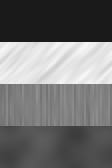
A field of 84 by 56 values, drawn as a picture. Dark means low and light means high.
The table splits into 4 rows of 1 panel. Panel 1,1: very low, flat. Panel 2,1: very high, slanting up to the right, faint in contrast. Panel 3,1: middling, streaked downward, faint in contrast. Panel 4,1: low, smooth, faint in contrast.
